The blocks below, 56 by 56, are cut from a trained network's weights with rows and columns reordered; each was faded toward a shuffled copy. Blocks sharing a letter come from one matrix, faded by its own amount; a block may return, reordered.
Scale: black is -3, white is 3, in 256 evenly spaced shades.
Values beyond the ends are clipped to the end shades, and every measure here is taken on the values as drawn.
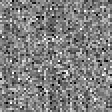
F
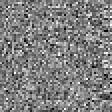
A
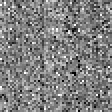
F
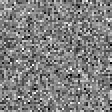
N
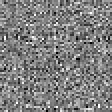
A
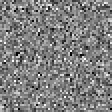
N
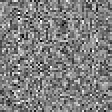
A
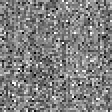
F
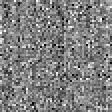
F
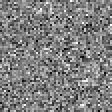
N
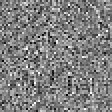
N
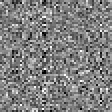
A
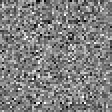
N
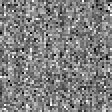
F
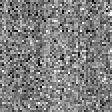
F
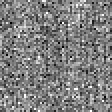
F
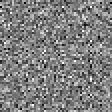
A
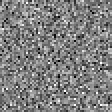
N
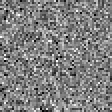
N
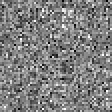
A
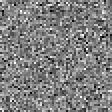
N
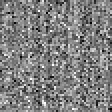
F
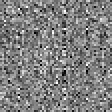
A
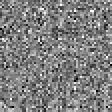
A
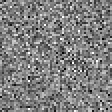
N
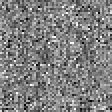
F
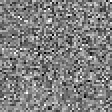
N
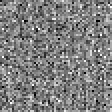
F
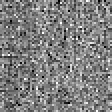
F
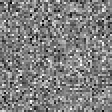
A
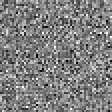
A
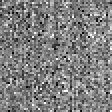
F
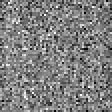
F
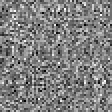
A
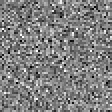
N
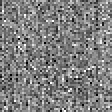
F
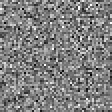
N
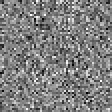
A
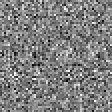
N
